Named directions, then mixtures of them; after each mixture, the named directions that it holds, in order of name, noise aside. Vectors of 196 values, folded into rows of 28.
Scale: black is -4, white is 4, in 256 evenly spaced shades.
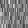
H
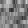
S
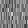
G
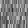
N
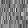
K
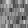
N, S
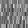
H, N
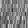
N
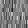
G, N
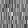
G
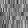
H, K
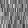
H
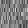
K
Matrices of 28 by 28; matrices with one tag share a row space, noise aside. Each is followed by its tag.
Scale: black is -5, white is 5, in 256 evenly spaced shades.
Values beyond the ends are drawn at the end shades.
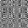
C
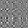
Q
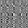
Q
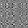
Q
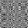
C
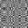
C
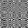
C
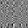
Q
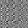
Q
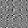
Q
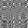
C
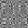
C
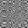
C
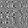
Q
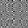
Q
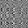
Q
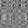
C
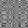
C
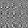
Q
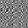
Q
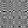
C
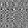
Q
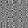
Q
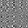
Q
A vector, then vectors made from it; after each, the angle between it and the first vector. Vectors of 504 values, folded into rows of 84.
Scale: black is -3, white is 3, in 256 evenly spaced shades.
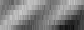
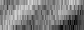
nearly parallel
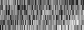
partly opposed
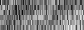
partly opposed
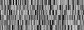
orthogonal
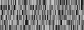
orthogonal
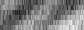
nearly opposite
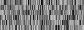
orthogonal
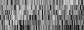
partly aligned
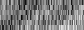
partly opposed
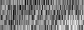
partly opposed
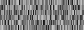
orthogonal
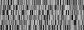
orthogonal
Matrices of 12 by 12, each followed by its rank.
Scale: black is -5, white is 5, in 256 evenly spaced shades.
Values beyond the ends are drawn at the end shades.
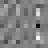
two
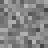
full rank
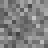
full rank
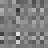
two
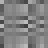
one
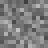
full rank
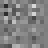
two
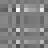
one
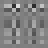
one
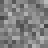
full rank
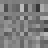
two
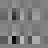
one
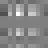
one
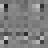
two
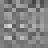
two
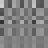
one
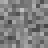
full rank
